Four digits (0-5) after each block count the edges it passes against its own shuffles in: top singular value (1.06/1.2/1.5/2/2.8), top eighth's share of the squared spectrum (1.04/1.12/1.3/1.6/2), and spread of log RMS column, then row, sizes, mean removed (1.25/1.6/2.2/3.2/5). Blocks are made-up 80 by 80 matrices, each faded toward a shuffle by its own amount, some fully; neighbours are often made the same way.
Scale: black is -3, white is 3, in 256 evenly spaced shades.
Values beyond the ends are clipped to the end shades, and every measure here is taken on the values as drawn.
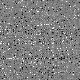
3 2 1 1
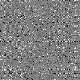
4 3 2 2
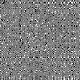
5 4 3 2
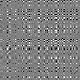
5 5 4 4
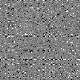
4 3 2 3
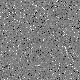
1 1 0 0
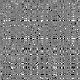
5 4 3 3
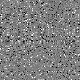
4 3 1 2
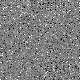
3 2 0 1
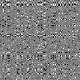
5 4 3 3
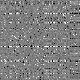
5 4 2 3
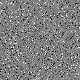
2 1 0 0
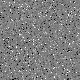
0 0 0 0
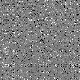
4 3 1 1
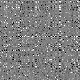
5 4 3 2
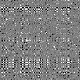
5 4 3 3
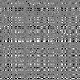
5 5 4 4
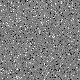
0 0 0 0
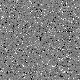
3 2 0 0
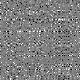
4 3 2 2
